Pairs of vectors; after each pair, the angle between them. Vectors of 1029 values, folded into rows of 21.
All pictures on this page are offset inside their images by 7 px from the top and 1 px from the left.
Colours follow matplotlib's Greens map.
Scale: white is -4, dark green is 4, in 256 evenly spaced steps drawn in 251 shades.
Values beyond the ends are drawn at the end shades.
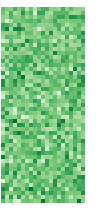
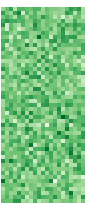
partly opposed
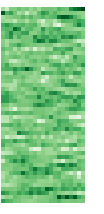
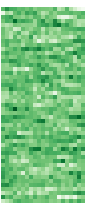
nearly opposite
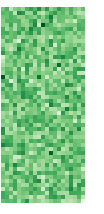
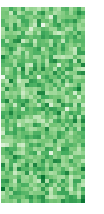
nearly opposite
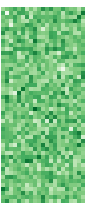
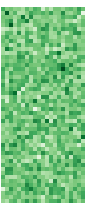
nearly opposite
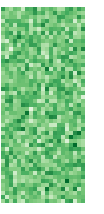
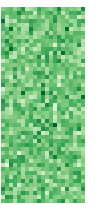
partly opposed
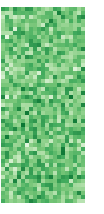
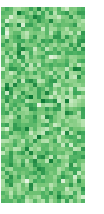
orthogonal
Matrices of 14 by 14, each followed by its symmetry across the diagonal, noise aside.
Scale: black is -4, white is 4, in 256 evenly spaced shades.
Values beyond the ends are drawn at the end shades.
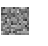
neither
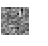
neither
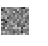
neither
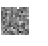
neither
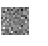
antisymmetric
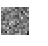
neither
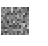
neither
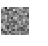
neither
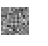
antisymmetric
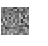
neither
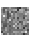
neither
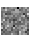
neither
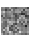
antisymmetric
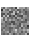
neither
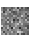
neither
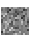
antisymmetric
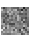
antisymmetric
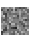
neither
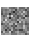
antisymmetric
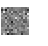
antisymmetric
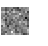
antisymmetric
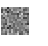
antisymmetric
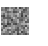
antisymmetric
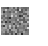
antisymmetric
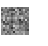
antisymmetric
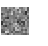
antisymmetric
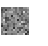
neither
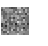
antisymmetric
